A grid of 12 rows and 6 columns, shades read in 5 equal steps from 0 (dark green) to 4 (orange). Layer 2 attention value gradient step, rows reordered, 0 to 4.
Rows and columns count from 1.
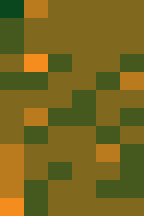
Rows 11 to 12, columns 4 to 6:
2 1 1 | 2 2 2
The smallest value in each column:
0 1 1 1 1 1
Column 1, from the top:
0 1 1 2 1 2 2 2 3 3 3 4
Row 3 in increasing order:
1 2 2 2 2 2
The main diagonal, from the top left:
0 2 2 2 1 2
